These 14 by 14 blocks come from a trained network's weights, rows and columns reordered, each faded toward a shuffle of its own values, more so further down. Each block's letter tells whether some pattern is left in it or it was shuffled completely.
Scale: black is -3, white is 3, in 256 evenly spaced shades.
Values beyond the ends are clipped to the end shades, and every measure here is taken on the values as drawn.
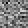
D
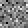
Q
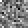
Q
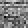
D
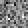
Q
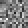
D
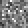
Q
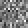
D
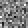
Q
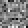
D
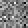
D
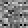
D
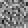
Q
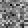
D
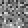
D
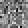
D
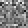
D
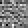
D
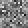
Q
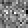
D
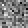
Q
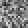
Q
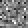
Q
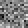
D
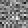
D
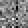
D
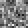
D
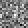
D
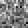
Q
